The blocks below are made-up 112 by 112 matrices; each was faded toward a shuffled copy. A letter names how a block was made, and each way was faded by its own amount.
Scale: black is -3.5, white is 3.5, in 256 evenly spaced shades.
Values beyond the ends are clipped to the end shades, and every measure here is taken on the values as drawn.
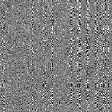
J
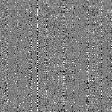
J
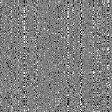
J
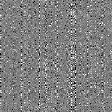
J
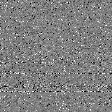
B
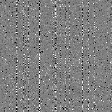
J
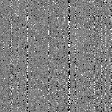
J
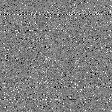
B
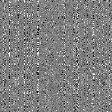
J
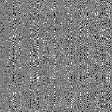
J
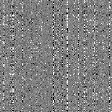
J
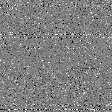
B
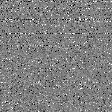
B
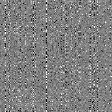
J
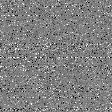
B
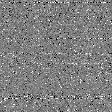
B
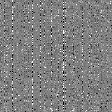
J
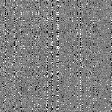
J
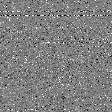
B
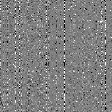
J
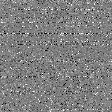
B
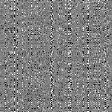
J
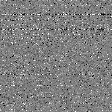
B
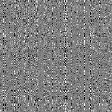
J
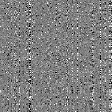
J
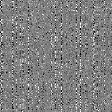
J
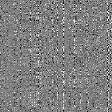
J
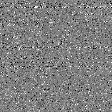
B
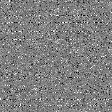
B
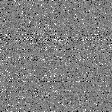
B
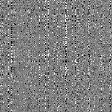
J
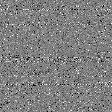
B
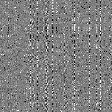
J
